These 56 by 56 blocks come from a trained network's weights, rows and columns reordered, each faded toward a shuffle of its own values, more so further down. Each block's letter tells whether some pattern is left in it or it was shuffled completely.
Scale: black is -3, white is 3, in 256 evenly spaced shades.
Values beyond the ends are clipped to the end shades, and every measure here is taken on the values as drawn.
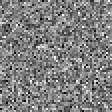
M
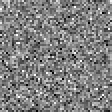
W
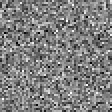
W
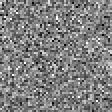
W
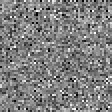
M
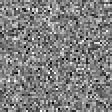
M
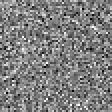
M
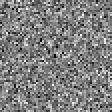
W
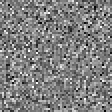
M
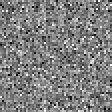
W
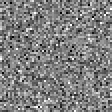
M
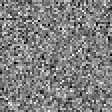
M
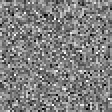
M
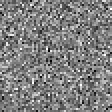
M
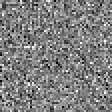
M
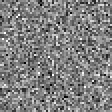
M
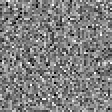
M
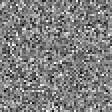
M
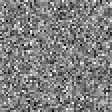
W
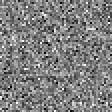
W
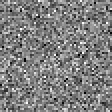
W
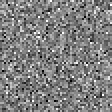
M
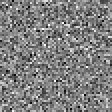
W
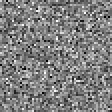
W
